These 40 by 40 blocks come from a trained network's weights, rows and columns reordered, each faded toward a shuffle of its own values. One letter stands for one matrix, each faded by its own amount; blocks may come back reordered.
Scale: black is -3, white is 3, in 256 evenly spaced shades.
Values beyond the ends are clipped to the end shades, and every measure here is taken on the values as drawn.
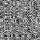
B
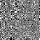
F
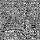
B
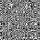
B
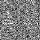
B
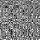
B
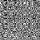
B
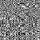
B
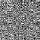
B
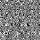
F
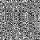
B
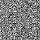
F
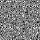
F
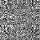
B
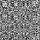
B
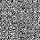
B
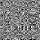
B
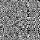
F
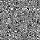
F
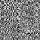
B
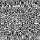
B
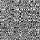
B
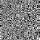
F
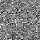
F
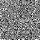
B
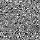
F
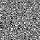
F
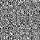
B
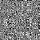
F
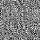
B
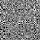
F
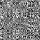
B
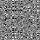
F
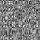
B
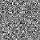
F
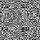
F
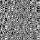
F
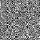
F
